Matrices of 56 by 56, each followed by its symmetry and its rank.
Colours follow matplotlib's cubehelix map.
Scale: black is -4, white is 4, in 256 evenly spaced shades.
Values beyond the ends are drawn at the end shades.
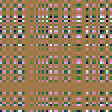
neither, rank one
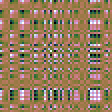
symmetric, rank two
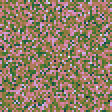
antisymmetric, full rank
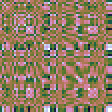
symmetric, rank three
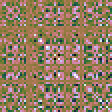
symmetric, rank three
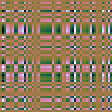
neither, rank one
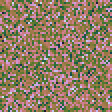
antisymmetric, full rank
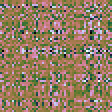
neither, rank five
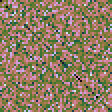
symmetric, full rank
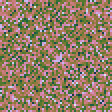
symmetric, full rank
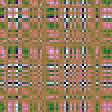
symmetric, rank two
